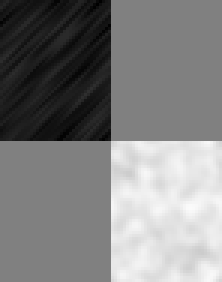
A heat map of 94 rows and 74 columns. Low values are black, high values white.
The table splits into 2 rows of 2 panels. Panel 1,1: very low, slanting up to the right, faint in contrast. Panel 1,2: middling, flat. Panel 2,1: middling, flat. Panel 2,2: very high, blotchy, faint in contrast.
